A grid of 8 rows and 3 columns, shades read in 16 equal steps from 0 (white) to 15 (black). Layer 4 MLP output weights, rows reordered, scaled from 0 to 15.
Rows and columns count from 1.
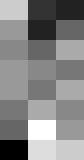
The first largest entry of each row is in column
3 2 2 3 2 1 1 1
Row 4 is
6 7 8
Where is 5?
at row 3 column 3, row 5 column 3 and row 6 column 2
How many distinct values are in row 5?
3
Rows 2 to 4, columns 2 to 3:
13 9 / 9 5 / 7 8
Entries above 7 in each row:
2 2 1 1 1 1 1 1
